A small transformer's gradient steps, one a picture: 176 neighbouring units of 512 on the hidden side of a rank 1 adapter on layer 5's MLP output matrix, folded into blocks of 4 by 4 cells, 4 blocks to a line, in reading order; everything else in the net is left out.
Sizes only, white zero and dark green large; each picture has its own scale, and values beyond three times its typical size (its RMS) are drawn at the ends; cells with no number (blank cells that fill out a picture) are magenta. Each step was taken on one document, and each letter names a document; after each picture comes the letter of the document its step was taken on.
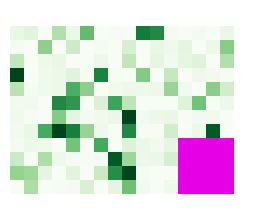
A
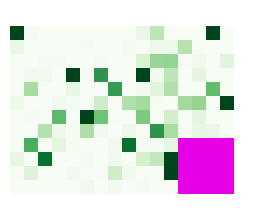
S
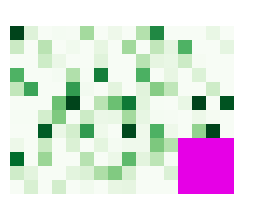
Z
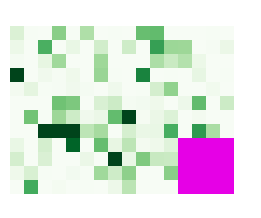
Z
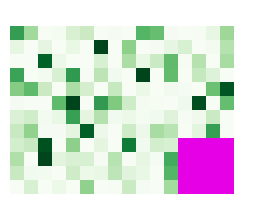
A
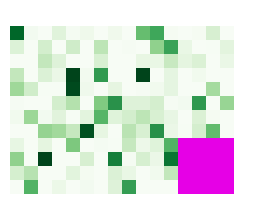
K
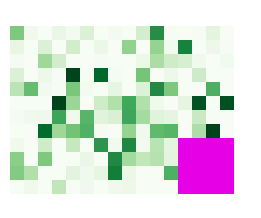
Z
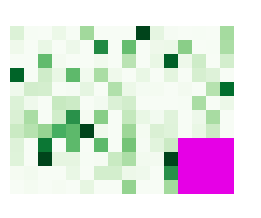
A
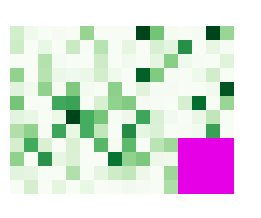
A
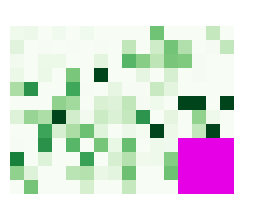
Z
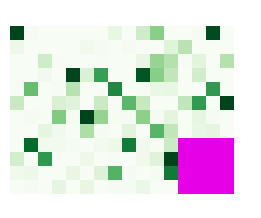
S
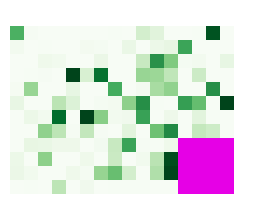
S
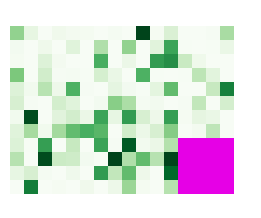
A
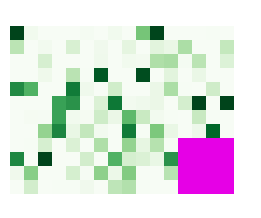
K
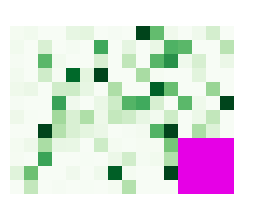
K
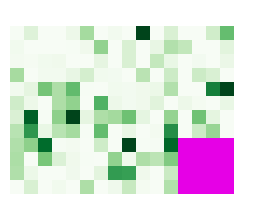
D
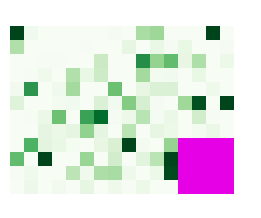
S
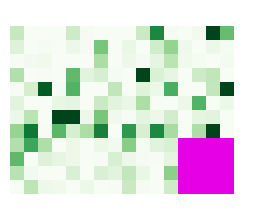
D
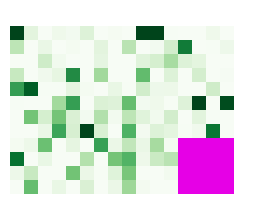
Z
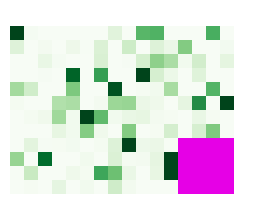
S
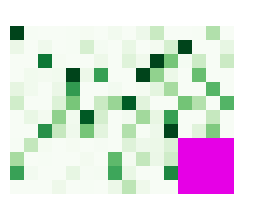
D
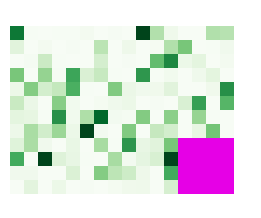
D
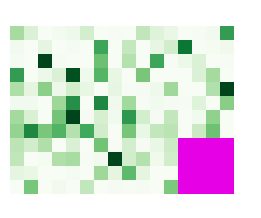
A
